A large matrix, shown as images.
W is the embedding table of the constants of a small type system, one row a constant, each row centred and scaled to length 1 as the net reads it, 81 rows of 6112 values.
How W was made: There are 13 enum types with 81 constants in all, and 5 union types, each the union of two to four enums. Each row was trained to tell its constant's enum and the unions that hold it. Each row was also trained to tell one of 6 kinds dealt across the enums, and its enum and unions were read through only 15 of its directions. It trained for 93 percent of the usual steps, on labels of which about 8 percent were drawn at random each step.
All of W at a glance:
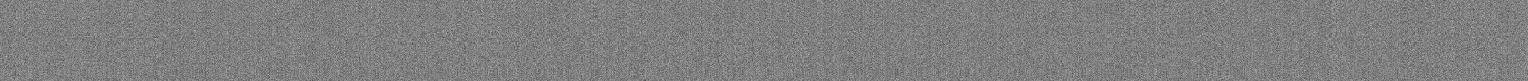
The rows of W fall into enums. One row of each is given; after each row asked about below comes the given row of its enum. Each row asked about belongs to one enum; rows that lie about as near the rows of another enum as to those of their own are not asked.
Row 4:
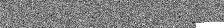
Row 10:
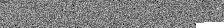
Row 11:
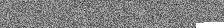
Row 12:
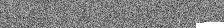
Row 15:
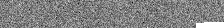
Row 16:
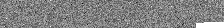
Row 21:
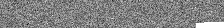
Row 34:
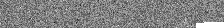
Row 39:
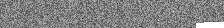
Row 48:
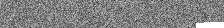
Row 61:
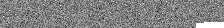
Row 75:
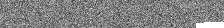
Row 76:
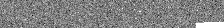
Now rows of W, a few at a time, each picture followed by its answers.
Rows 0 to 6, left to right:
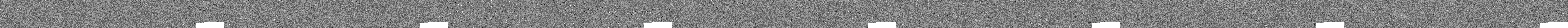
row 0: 12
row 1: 21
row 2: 76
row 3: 15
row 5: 10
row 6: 12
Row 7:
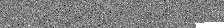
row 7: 4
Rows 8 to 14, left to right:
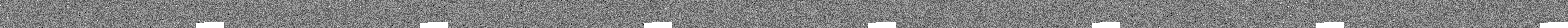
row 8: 61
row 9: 39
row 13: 4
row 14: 21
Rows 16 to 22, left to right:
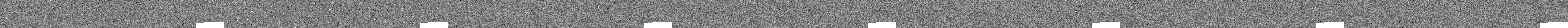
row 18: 21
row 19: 39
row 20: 34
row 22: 4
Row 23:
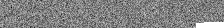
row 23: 10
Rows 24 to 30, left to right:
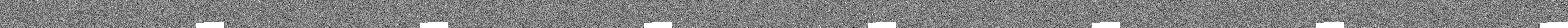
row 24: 39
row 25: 11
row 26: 12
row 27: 21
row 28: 15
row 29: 76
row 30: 4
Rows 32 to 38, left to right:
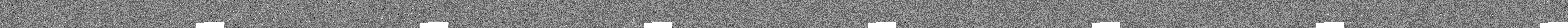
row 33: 48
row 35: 34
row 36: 76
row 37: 11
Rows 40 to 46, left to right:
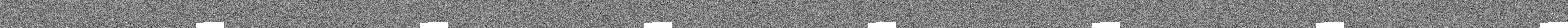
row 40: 48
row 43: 10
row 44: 61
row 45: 21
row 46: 11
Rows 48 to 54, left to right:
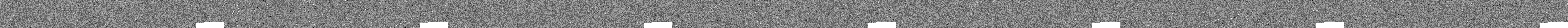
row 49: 76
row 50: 39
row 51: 48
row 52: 4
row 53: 48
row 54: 4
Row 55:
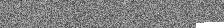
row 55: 10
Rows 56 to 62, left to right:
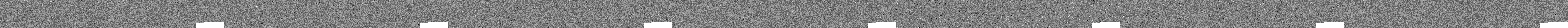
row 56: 15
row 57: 61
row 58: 11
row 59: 21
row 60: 11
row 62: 21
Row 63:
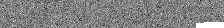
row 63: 12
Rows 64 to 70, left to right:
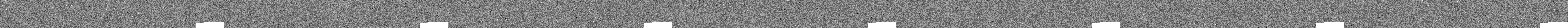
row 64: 12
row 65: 15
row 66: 10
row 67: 76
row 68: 12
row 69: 76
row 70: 39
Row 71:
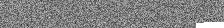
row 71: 10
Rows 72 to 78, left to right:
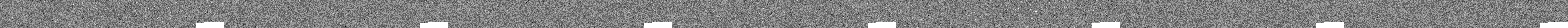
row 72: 76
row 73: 75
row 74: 10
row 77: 75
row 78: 11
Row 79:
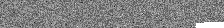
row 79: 61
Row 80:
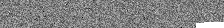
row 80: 4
